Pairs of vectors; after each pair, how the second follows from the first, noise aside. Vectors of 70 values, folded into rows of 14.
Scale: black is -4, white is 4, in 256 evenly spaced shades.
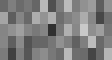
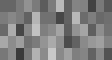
wrapped around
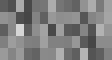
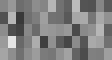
wrapped around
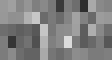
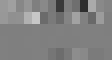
partly zeroed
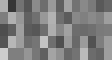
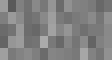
shrunk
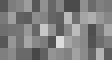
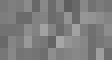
shrunk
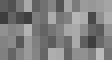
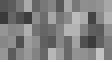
copied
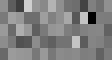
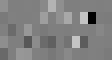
partly zeroed
